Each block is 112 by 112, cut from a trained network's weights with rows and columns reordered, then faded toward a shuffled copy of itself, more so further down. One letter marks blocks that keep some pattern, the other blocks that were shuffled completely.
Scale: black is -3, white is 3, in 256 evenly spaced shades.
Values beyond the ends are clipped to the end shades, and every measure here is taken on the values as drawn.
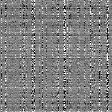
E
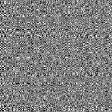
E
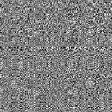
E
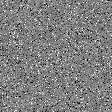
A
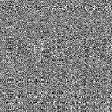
E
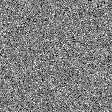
A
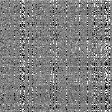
E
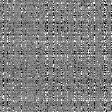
E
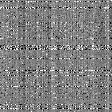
E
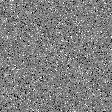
A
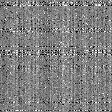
E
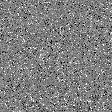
A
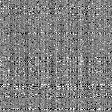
E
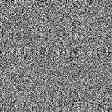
E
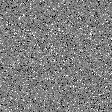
A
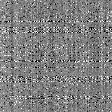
E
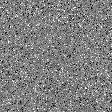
A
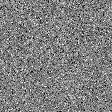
A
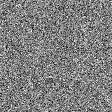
A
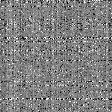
E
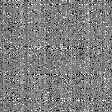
E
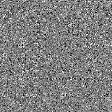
E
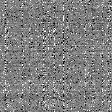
E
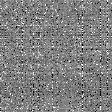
E
